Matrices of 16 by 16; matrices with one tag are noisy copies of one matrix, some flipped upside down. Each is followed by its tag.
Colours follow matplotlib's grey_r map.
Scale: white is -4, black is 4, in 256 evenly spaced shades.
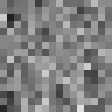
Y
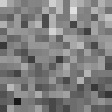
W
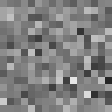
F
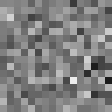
F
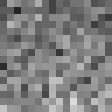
W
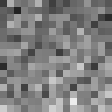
W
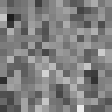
Y
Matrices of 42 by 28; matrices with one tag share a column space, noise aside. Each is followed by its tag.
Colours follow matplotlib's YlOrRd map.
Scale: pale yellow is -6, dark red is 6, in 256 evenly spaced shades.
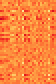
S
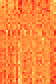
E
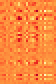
S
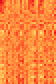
E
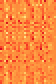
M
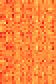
M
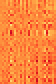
E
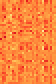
M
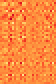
S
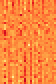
E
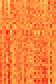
E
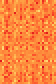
M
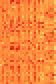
M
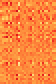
S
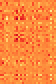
S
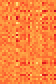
S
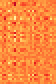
S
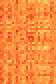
M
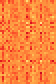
M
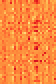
M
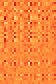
S
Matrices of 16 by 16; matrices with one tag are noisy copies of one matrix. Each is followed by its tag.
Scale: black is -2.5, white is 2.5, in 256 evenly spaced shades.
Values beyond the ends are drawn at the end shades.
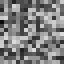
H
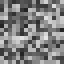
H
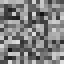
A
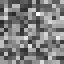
H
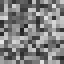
H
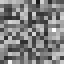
A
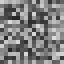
A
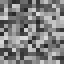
H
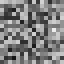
A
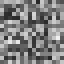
A
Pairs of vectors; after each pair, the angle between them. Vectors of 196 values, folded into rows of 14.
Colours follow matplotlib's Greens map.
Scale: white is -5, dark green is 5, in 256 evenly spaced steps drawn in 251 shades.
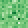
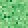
partly aligned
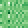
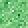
orthogonal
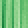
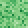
orthogonal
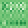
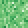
orthogonal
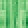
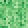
partly opposed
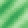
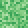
orthogonal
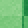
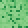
orthogonal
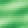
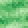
nearly opposite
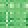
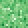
orthogonal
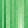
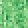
partly opposed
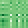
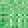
nearly parallel
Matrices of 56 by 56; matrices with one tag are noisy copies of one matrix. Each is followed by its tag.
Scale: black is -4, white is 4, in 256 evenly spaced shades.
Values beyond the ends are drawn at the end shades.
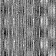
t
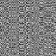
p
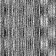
t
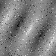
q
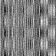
t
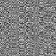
p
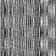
t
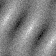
q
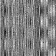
t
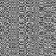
p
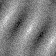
q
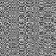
p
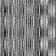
t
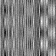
t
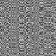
p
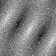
q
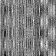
t
